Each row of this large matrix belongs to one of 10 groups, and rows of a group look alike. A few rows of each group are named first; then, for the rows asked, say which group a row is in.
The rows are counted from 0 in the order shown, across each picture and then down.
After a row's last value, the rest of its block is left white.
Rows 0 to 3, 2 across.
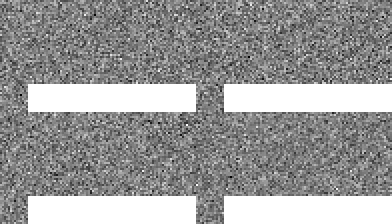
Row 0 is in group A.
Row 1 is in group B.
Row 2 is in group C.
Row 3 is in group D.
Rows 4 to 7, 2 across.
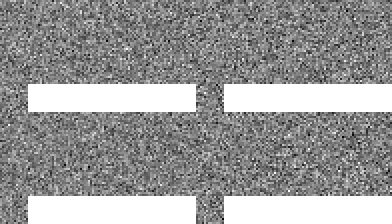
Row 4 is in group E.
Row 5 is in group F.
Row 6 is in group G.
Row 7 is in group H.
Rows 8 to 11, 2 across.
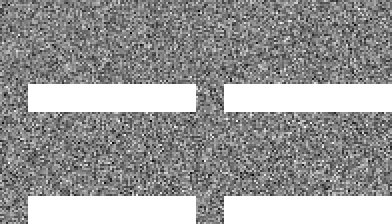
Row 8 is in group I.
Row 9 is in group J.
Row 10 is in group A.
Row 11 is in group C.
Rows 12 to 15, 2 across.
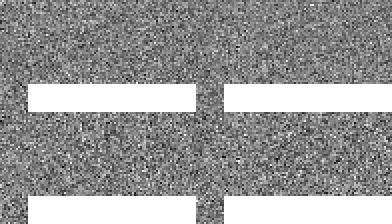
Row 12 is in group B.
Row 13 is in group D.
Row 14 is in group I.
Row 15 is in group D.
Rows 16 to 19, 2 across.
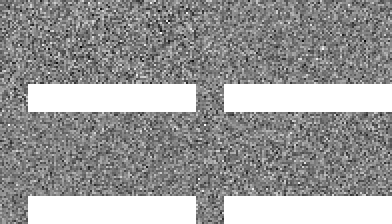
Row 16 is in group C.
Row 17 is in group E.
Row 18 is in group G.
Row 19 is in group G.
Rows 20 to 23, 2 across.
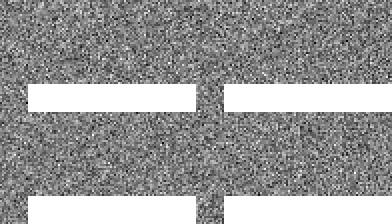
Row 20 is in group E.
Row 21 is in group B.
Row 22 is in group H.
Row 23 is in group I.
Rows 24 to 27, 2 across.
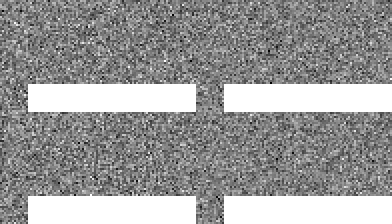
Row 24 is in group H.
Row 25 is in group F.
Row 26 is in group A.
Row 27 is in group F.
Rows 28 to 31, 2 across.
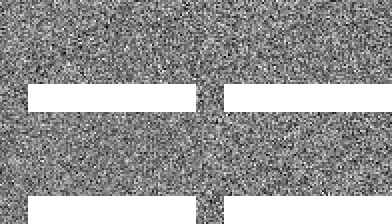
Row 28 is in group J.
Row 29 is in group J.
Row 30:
D
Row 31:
H
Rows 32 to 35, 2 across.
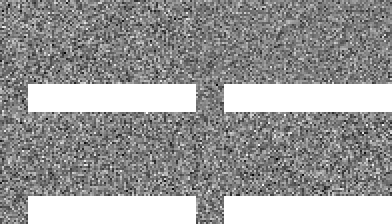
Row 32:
J
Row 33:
B
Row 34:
A
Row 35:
C
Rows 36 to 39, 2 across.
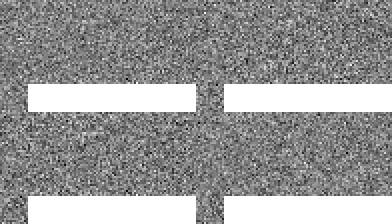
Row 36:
B
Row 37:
G
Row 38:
B
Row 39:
H
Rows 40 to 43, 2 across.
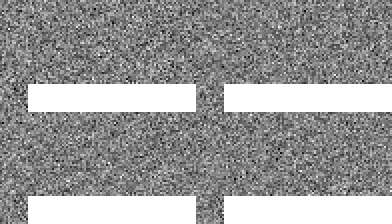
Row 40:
H
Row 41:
I
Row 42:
H
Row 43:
F
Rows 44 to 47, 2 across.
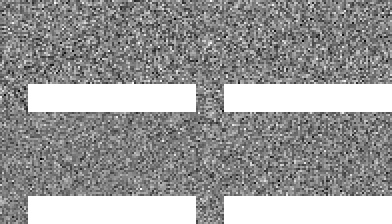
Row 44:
J
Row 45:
E
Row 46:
D
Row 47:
A
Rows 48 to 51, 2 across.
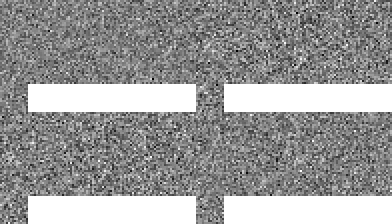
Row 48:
C
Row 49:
I
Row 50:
I
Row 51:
F
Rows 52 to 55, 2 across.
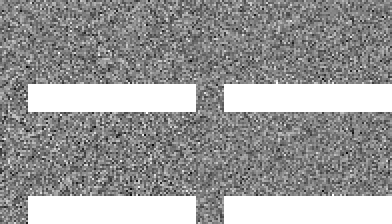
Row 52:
H
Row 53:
B
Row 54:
A
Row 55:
B
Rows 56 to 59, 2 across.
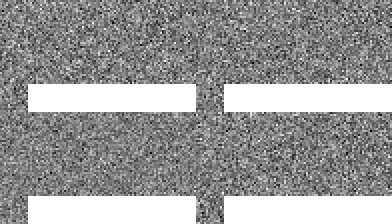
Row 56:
H
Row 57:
C
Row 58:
F
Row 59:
J
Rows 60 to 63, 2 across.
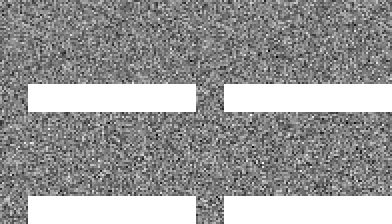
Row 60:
J
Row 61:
J
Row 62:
I
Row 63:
F
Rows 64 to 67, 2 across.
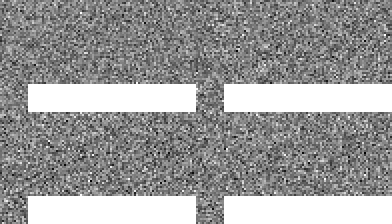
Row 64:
A
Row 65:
D
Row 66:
B
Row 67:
E
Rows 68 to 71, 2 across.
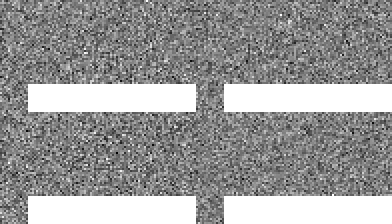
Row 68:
A
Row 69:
G
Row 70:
A
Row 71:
B
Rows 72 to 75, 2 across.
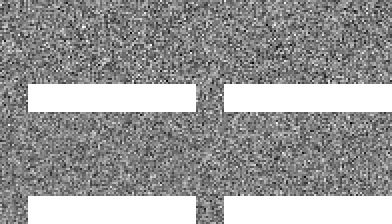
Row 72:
I
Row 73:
C
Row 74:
G
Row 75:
E
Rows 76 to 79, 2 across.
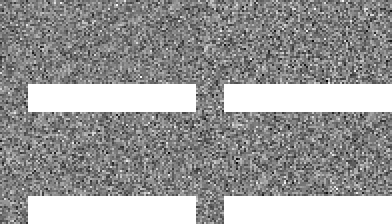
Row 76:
D
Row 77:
A
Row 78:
E
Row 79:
D
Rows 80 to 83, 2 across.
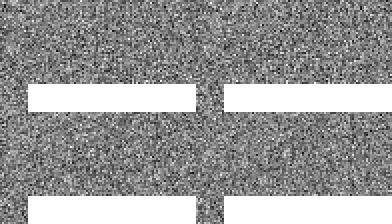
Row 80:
A
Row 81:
A
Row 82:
J
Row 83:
J
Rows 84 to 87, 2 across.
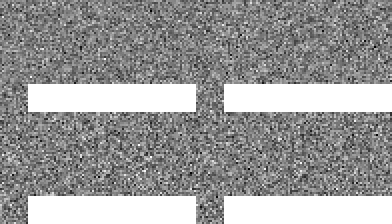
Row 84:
F
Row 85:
D
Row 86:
I
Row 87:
I
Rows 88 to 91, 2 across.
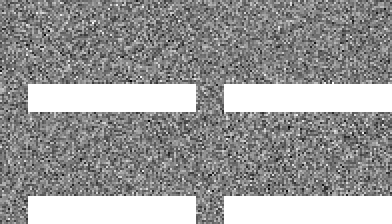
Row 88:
D
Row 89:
B
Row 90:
C
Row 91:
C
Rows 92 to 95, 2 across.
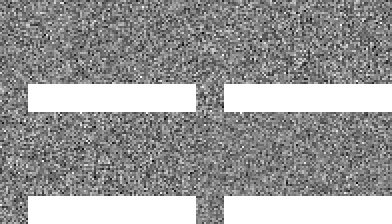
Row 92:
D
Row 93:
I
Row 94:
A
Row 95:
G
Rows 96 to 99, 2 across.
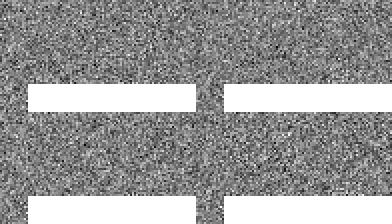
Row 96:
A
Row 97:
C
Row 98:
H
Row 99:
C
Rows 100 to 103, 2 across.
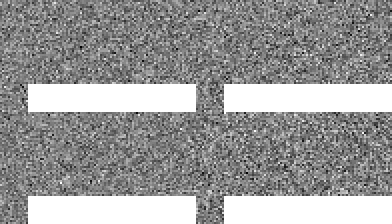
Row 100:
F
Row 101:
H
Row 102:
D
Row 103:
C
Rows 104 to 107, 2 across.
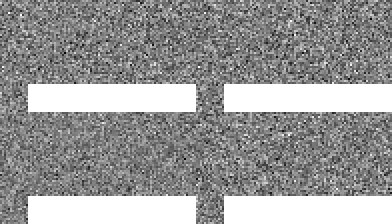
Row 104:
G
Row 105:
G
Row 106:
C
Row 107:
D
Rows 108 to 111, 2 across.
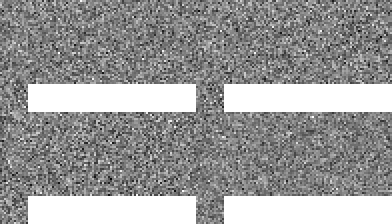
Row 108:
H
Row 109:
H
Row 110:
A
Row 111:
D
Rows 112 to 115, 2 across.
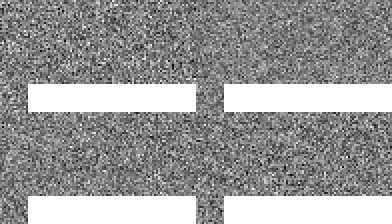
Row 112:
I
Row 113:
D
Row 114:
J
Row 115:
G
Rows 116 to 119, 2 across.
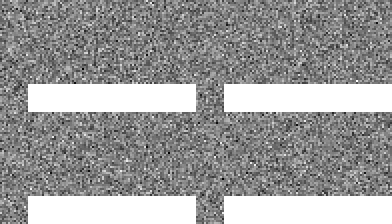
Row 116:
A
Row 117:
I
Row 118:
E
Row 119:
H
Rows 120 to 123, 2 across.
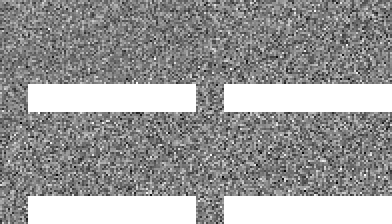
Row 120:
B
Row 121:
G
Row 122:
C
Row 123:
E
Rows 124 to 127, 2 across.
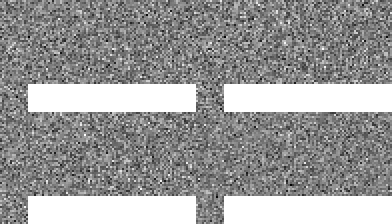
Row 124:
E
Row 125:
E
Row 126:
E
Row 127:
G
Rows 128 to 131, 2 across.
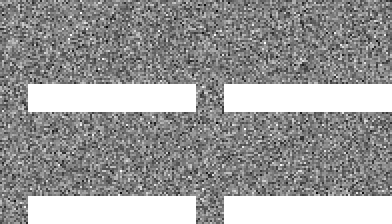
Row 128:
J
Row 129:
I
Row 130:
E
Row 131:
A
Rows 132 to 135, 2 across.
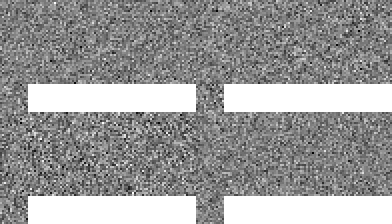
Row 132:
F
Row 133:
H
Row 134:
C
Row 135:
A
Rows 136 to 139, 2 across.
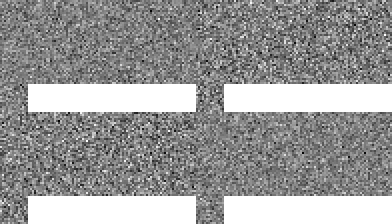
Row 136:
F
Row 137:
J
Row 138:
J
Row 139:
E
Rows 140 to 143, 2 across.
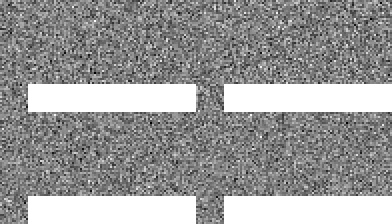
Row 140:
G
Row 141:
J
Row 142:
F
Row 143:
F
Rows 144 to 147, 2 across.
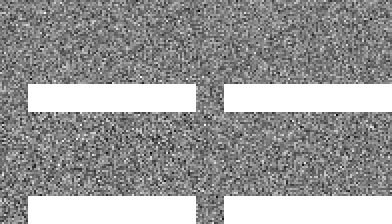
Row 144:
D
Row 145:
J
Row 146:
J
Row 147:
G
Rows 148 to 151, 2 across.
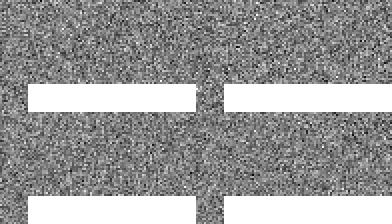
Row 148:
J
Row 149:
D
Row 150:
A
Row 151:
C
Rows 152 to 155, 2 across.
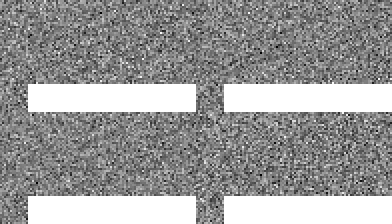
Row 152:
H
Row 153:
B
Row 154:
H
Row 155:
A
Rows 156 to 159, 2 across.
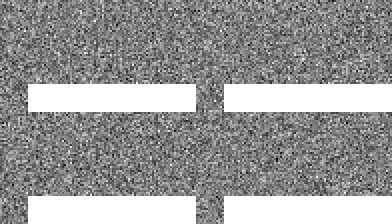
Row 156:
A
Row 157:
H
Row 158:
J
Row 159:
F
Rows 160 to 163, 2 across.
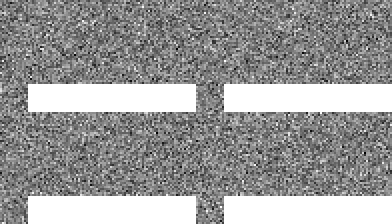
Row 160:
D
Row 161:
G
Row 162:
B
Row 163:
E
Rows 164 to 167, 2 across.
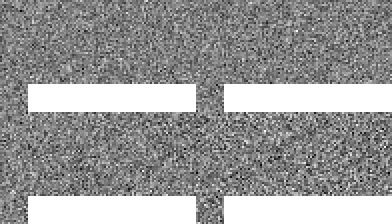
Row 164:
A
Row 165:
F
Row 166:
C
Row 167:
B
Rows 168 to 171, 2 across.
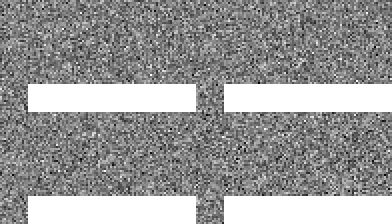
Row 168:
J
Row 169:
I
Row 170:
F
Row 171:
D
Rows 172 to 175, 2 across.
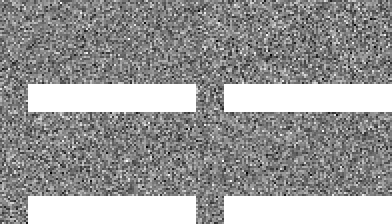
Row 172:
A
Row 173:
J
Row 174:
E
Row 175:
G
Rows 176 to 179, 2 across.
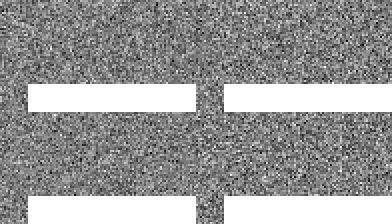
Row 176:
J
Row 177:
B
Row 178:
F
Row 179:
I
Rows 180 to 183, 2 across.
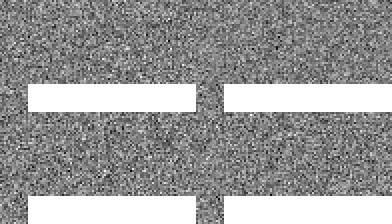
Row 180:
E
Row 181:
F
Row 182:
I
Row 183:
F
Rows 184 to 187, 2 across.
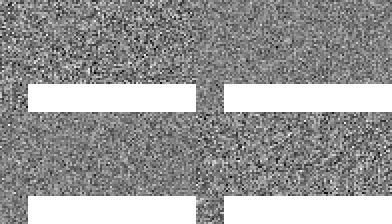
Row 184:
G
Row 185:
F
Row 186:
G
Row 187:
D
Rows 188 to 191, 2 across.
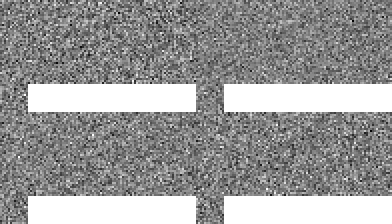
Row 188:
C
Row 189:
B
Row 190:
H
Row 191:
J
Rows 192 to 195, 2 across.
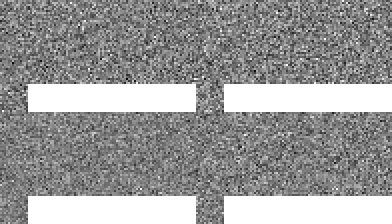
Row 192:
B
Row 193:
A
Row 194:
D
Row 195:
D
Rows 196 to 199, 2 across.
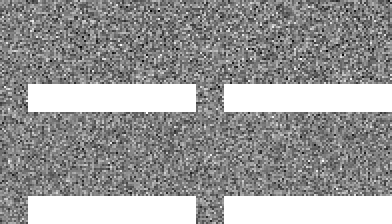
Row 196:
F
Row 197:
F
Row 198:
A
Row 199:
E
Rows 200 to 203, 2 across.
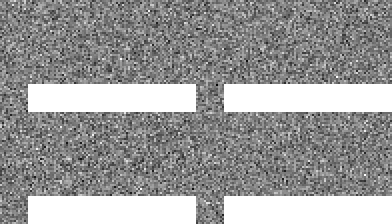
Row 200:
E
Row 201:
G
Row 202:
D
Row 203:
E
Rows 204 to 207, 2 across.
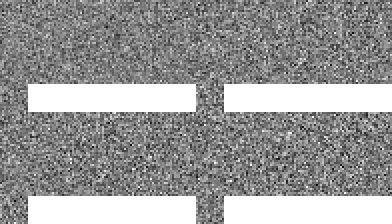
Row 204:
J
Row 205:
I
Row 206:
I
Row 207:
G
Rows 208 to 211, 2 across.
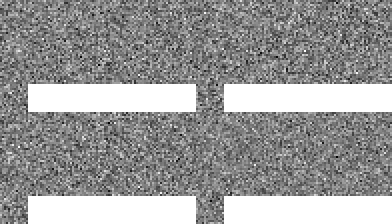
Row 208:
I
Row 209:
G
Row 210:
I
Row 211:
H
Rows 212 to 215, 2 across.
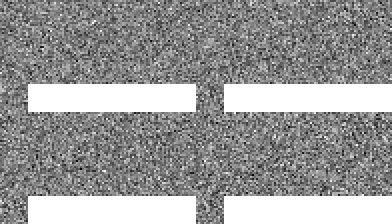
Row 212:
D
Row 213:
J
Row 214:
J
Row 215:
C
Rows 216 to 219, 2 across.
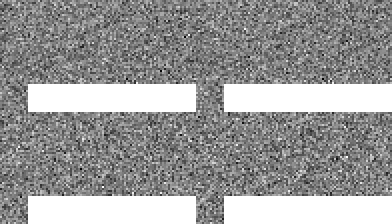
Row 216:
B
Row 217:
B
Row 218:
I
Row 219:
I
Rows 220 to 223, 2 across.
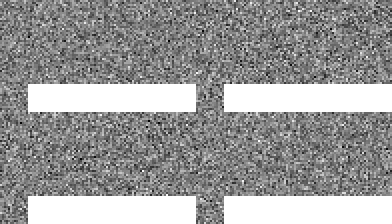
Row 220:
E
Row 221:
C
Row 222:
C
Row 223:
E
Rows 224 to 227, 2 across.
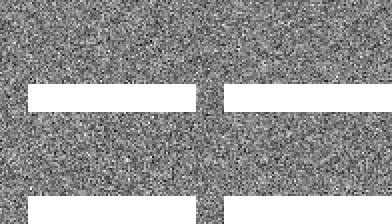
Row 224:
H
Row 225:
D
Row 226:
E
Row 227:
D
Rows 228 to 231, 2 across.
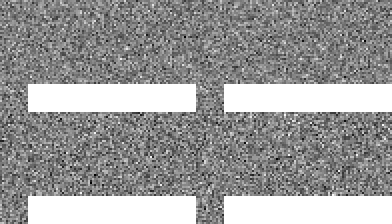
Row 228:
E
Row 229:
E
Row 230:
G
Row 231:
C
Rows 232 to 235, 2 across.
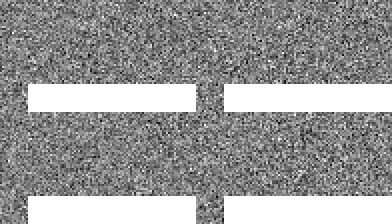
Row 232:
G
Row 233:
G
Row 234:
C
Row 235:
I
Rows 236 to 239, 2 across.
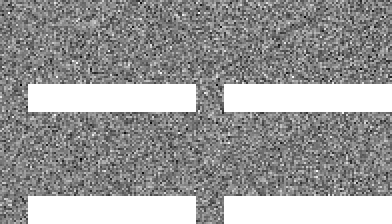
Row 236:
G
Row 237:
B
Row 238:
F
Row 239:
A
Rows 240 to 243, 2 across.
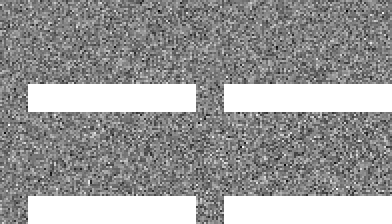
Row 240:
C
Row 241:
F
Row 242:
G
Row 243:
D
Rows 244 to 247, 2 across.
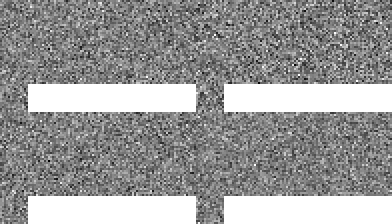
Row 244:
C
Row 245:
I
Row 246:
C
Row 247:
J
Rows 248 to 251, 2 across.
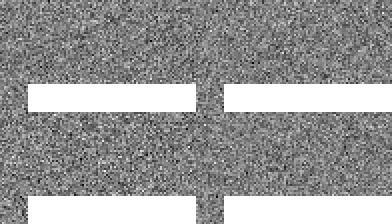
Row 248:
B
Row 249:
C
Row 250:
F
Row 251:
G
